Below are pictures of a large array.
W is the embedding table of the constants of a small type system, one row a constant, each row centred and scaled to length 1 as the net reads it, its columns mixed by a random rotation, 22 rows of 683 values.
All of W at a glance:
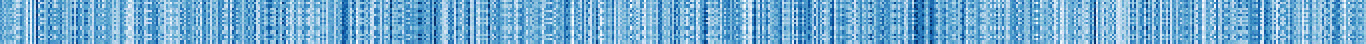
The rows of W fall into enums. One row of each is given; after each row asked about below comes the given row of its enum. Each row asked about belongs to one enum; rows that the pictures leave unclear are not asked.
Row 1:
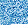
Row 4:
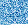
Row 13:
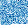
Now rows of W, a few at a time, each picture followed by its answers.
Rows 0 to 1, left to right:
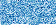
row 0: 13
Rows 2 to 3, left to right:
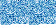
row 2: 13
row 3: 13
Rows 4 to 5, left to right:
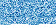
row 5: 1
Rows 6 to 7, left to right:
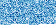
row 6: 4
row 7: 13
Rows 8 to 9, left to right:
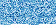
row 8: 4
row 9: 1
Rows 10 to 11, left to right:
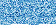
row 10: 4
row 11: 1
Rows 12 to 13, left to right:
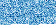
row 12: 4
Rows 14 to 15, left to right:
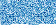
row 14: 13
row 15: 4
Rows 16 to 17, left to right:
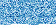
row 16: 4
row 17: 1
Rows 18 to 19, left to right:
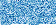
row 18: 13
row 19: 1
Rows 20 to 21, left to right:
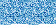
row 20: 4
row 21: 4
